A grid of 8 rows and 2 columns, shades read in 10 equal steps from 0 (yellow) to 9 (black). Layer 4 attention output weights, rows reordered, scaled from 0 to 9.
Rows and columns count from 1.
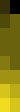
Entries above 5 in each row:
2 1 0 0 0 0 0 0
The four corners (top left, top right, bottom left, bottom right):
7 9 0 1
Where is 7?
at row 1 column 1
